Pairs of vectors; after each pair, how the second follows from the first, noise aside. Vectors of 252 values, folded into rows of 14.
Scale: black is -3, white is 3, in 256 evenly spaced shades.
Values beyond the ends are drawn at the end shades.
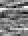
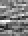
wrapped around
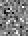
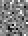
wrapped around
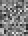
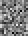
negated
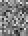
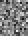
sign-scrambled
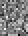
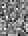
copied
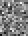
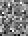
copied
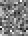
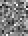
reversed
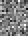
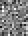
reversed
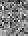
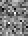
wrapped around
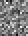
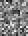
copied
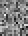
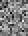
reversed
